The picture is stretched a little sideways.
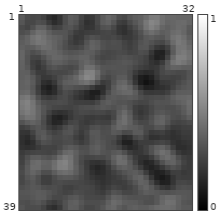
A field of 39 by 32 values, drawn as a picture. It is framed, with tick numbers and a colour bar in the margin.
On average the colour sits 30% of the way up the scale. No single row or column stands out from its neighbours. There is no overall slope. The field is mottled with small blotches. The histogram is bell-shaped.
